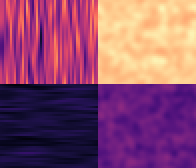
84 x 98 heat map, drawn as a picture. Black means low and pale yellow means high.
The table splits into 2 rows of 2 panels. Panel 1,1: middling, streaked downward, strong in contrast. Panel 1,2: very high, blotchy, faint in contrast. Panel 2,1: very low, streaked across, faint in contrast. Panel 2,2: low, blotchy, faint in contrast.
